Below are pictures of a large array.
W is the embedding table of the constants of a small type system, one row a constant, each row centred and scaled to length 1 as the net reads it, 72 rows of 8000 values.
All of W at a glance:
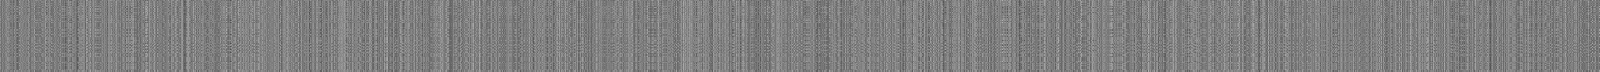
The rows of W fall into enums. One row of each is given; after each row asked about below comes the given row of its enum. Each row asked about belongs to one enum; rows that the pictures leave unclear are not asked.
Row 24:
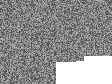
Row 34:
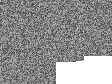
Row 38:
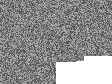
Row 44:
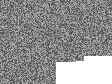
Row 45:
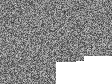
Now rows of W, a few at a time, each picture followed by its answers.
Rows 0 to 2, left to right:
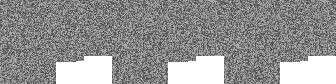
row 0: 34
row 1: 24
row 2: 24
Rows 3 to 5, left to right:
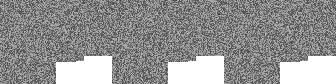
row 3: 38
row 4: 24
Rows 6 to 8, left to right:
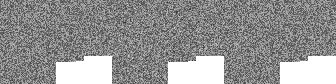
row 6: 44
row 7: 45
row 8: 44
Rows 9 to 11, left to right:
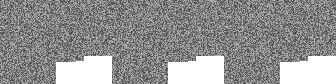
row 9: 44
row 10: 24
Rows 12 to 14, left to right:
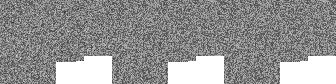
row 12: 45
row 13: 24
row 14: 24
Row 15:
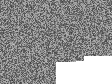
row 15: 44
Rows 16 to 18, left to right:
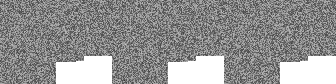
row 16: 38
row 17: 44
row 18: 38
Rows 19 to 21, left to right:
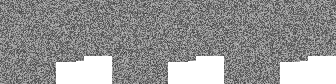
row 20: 34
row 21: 44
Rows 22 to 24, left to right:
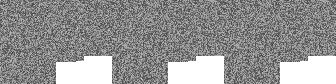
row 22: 34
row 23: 24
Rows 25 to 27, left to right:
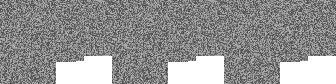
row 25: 24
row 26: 24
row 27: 38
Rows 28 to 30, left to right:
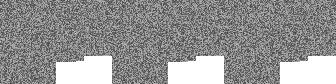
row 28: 24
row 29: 44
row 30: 44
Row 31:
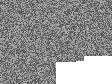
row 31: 38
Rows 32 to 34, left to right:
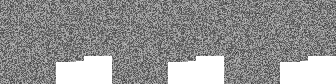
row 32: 44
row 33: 44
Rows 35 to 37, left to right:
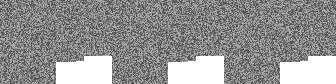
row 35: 24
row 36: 44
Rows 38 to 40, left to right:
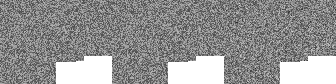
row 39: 38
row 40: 45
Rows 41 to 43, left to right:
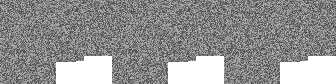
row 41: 38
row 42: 38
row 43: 34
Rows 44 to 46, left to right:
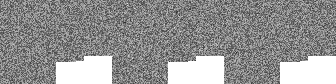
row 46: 34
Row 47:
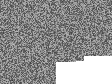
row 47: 44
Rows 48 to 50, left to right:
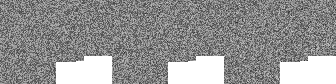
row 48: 38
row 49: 34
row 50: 45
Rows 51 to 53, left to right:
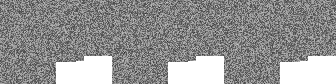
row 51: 38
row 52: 34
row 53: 44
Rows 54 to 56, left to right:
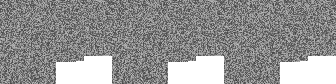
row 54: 24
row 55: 24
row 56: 44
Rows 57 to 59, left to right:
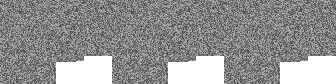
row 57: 38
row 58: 38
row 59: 38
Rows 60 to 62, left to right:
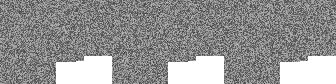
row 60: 38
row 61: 34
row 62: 44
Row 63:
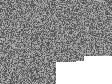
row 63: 24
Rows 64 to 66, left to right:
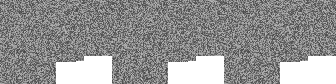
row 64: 38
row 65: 24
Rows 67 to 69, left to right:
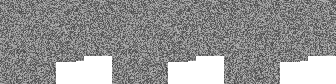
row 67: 38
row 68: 38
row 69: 24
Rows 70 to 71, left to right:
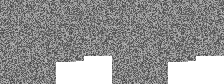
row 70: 44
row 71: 44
